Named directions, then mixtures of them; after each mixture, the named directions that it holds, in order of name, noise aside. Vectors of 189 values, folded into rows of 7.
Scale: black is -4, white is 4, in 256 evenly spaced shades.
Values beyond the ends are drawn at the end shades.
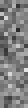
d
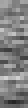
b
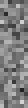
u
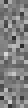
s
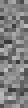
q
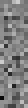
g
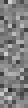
q, s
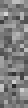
g, s, u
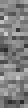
b, d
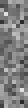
u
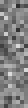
d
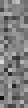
g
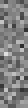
q, s, u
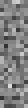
d, g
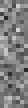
d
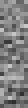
b, q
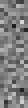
q, u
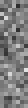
d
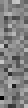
g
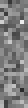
d, u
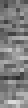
b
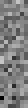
g, q, s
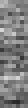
b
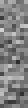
b, q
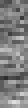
b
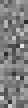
s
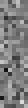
g, u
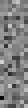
g
